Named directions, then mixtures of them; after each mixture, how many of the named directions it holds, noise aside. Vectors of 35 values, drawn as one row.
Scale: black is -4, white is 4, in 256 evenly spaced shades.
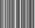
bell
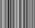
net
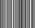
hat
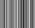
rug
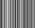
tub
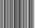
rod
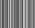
three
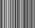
one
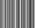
one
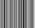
two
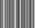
one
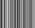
two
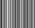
one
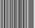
two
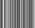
three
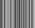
three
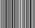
one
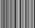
one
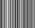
one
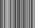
three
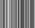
two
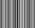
two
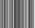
two
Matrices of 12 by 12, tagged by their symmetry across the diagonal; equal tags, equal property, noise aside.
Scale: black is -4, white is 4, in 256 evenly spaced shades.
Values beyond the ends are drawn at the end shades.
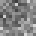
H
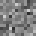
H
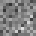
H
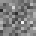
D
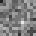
H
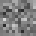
D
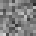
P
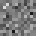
H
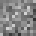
H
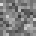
D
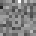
D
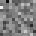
P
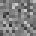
P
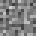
P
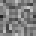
P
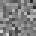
P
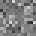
D
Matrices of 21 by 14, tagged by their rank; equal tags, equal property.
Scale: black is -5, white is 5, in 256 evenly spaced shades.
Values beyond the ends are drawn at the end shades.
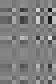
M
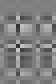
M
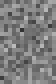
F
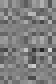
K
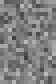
F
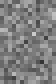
F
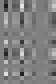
M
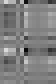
M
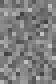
F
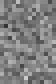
F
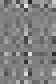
K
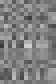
K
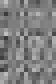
K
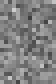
F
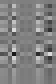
M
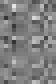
K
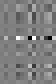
M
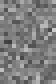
F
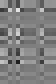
M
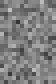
F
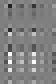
M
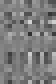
K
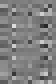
K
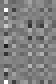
K
